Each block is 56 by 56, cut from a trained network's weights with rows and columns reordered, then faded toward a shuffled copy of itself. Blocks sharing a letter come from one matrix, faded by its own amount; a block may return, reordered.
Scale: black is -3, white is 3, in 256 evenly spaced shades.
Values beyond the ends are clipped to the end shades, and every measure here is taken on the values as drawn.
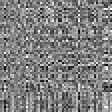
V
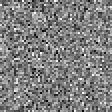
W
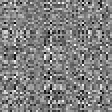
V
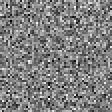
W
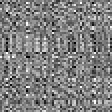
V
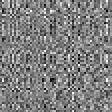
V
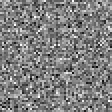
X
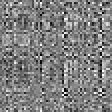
V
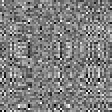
V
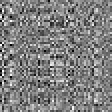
V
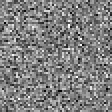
X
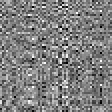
V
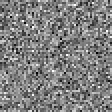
X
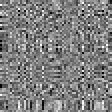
V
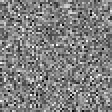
W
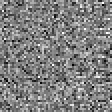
W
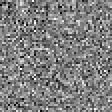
W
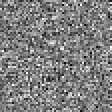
W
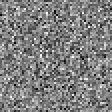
W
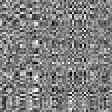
V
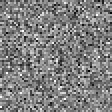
X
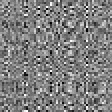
V
